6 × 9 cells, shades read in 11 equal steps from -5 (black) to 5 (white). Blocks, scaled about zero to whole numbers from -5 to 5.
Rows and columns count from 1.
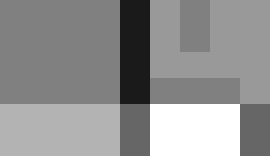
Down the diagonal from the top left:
0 0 0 0 -1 5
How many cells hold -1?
4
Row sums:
-1 -1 0 -3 21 21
